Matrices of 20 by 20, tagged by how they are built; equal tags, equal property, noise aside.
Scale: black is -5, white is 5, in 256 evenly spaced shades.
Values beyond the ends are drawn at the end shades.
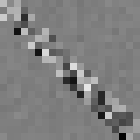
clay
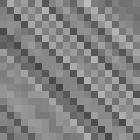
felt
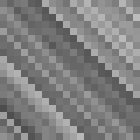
felt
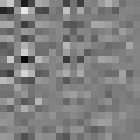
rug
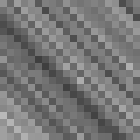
felt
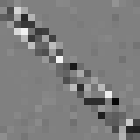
clay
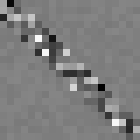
clay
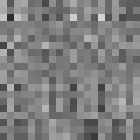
rug
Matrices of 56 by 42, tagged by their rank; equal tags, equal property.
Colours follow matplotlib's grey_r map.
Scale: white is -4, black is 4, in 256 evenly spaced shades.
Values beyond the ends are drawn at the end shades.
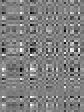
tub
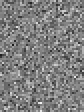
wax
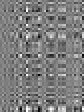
tub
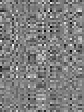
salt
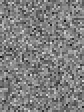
wax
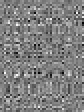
salt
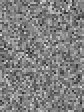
wax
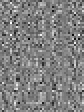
salt
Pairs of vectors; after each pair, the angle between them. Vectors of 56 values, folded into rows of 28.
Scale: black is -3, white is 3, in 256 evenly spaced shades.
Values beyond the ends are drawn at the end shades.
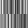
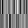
nearly opposite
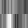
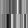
partly opposed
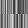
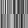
nearly parallel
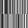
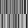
partly aligned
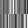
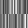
nearly parallel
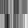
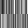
orthogonal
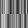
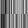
partly opposed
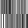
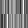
partly opposed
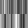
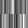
partly opposed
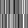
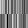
partly opposed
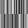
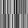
partly aligned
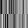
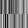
nearly parallel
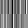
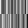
partly aligned
